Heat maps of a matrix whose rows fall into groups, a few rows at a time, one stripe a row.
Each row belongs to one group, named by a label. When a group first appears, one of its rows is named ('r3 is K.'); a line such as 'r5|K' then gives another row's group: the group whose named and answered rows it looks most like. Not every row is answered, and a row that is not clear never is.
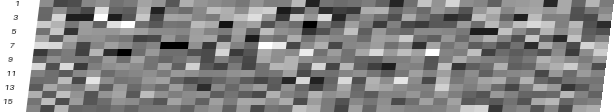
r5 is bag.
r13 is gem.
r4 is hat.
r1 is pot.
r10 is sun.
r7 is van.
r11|pot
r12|gem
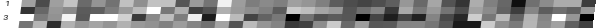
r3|hat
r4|bag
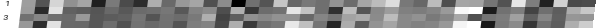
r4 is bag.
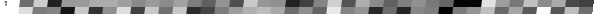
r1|bag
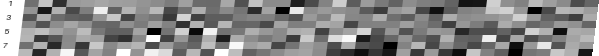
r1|bag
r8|hat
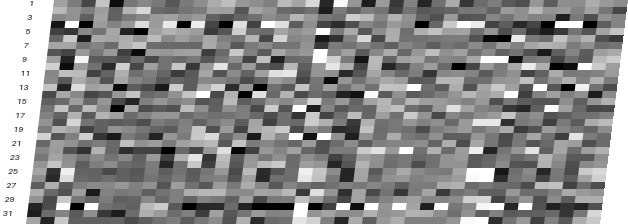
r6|bag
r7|hat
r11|van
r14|van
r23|van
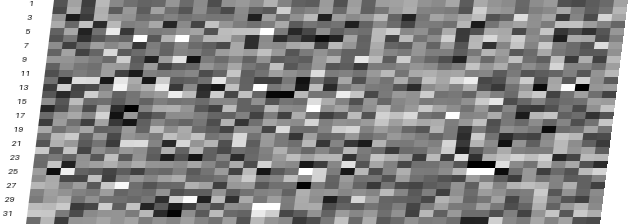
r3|pot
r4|sun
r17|gem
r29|van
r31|van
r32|bag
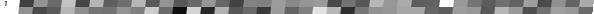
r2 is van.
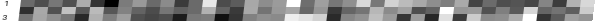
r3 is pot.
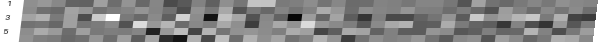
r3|hat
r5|van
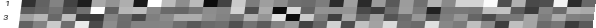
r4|gem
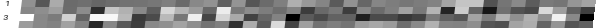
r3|hat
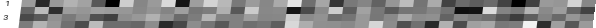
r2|bag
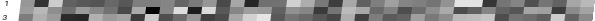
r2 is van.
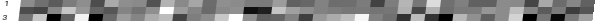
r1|pot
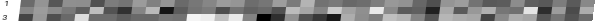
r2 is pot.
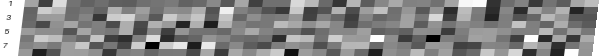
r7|van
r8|pot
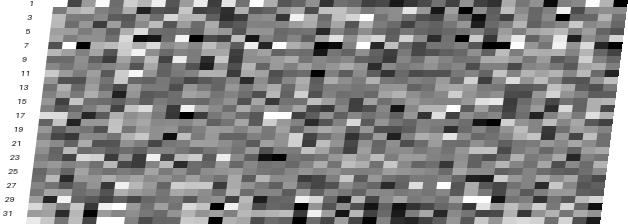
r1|hat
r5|hat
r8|hat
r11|hat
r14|gem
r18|bag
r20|pot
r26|bag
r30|hat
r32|hat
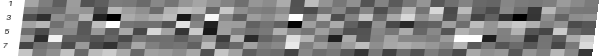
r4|hat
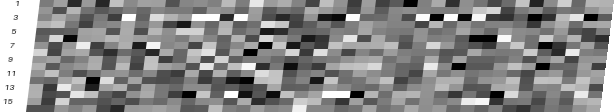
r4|van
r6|bag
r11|van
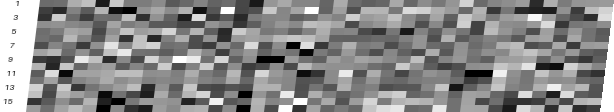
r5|hat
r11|bag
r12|bag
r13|sun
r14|gem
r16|gem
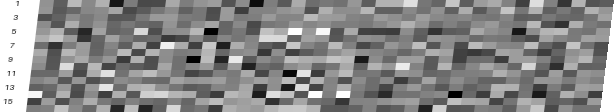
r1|gem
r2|pot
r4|gem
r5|sun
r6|van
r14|sun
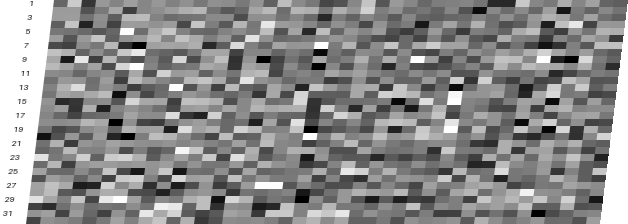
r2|sun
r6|hat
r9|gem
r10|hat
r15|pot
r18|gem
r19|pot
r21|bag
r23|hat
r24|bag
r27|van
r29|hat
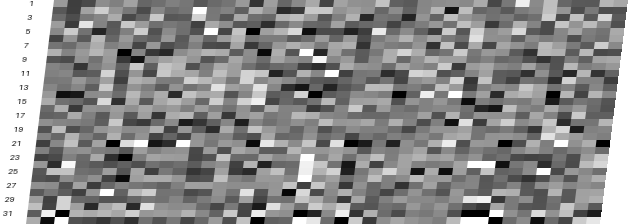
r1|pot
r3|pot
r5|van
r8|gem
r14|pot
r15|sun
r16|bag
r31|bag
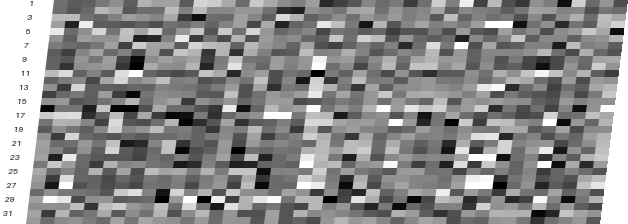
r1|pot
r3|van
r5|hat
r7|pot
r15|van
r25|sun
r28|pot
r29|van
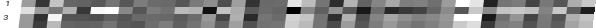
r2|hat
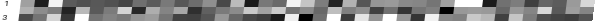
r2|sun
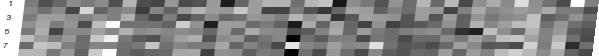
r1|pot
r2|sun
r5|bag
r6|hat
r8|hat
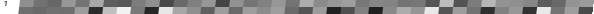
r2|pot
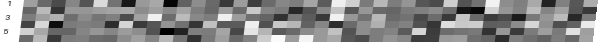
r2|bag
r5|van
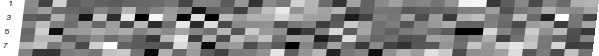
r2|sun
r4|van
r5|bag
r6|van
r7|hat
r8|pot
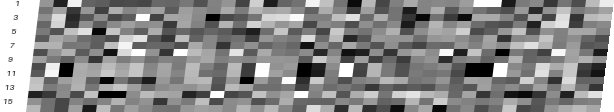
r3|sun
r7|hat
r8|pot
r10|bag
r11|bag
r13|hat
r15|pot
